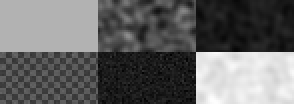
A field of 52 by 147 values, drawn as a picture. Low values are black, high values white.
It is made of 2 by 3 panels. Panel 1,1: high, flat. Panel 1,2: low, blotchy. Panel 1,3: very low, blotchy, faint in contrast. Panel 2,1: low, checkered. Panel 2,2: very low, fine-grained, faint in contrast. Panel 2,3: very high, blotchy, faint in contrast.
